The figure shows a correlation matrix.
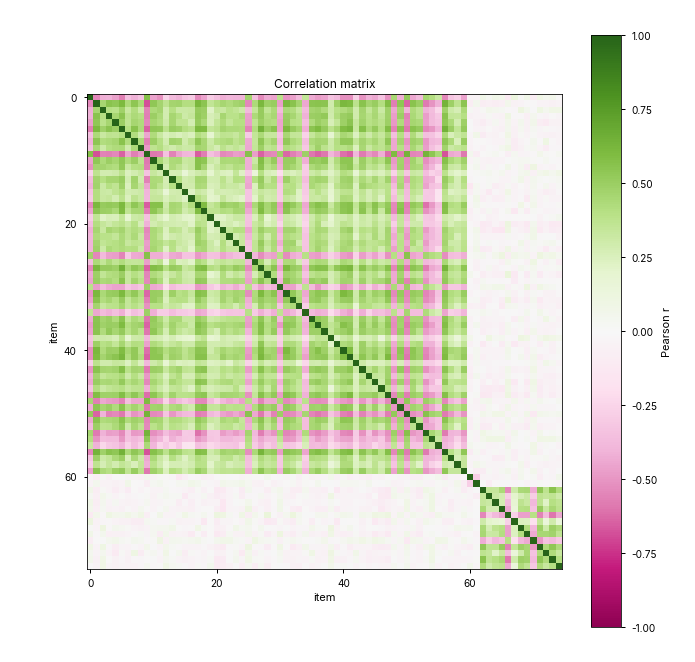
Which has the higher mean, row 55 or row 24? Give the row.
24
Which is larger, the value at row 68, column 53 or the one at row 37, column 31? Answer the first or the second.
the second
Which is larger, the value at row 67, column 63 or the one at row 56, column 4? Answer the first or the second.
the second
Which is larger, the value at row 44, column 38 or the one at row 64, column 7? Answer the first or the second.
the first
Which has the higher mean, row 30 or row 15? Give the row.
15
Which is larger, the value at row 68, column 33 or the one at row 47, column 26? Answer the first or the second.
the second
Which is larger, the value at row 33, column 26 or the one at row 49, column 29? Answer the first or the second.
the second
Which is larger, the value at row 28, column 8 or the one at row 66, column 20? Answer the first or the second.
the first
